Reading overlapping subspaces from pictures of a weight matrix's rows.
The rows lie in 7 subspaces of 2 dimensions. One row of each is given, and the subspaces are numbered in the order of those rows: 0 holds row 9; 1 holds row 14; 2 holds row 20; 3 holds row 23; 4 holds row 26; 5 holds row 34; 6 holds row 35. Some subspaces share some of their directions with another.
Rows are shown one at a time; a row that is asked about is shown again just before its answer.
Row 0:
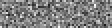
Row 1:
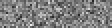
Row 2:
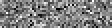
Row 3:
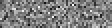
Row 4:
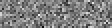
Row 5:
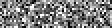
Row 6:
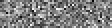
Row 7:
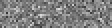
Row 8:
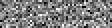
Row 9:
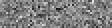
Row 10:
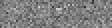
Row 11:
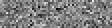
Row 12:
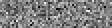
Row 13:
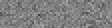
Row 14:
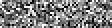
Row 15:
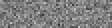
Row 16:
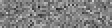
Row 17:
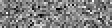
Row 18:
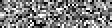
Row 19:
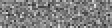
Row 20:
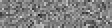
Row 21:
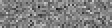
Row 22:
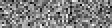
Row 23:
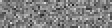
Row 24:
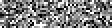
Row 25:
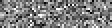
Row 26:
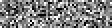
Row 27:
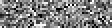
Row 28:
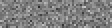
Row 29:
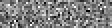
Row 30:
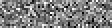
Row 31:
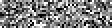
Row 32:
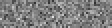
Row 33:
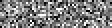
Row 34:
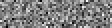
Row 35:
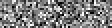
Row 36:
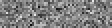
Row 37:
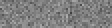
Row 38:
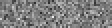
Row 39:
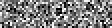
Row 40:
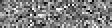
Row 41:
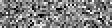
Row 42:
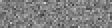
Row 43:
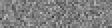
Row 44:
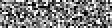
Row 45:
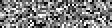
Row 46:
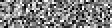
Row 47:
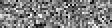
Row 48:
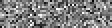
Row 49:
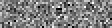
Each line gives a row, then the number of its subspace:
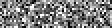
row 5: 1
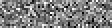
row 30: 1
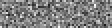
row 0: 3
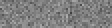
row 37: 0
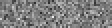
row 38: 6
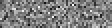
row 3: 6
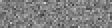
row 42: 3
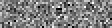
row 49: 2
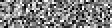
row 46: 5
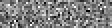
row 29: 4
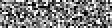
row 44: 3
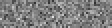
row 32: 6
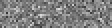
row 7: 1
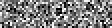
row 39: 2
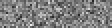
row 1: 6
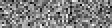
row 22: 0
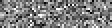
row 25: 3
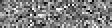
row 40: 0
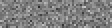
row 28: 5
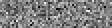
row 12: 4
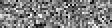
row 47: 4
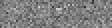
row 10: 2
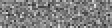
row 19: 3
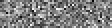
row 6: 5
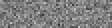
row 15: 3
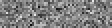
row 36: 6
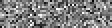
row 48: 0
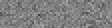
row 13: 2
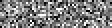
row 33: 4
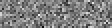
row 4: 2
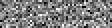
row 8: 5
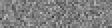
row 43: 6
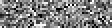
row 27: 4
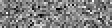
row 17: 1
